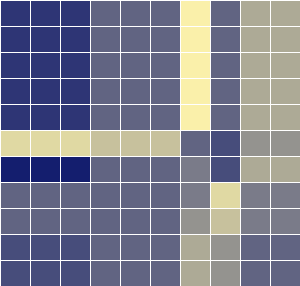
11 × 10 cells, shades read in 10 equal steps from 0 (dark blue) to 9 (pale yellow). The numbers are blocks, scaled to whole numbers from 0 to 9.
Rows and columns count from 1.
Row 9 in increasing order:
3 3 3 3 3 3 4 4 5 7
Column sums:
23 23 23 37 37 37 73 44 55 55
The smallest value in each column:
0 0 0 3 3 3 3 2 3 3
